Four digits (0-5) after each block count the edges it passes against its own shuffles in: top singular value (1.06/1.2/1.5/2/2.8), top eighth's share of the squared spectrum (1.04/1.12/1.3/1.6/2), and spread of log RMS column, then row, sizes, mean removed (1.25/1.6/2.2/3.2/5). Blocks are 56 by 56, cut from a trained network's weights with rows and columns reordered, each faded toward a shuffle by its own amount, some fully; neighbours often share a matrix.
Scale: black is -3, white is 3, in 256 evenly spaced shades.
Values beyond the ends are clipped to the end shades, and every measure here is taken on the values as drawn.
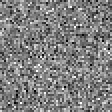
1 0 0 0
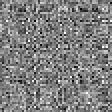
4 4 2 2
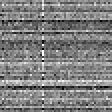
5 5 2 4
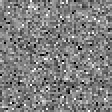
1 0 0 0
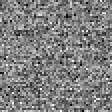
2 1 0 0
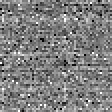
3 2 1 1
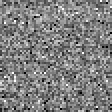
1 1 0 0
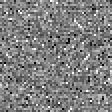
0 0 0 0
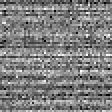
4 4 2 3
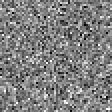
3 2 1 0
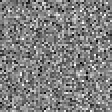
0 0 0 0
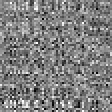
4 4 3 3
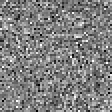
2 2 0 0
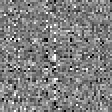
4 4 2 2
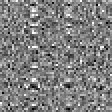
4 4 2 2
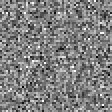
3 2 0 0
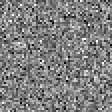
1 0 0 0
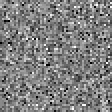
2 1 0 1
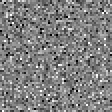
0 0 0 0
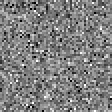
0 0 0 0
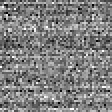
3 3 1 1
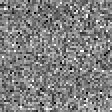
0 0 0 0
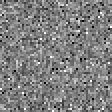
1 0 0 0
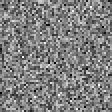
1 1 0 0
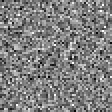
3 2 1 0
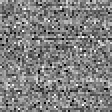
2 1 0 0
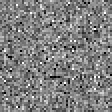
1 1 0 0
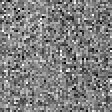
1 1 0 0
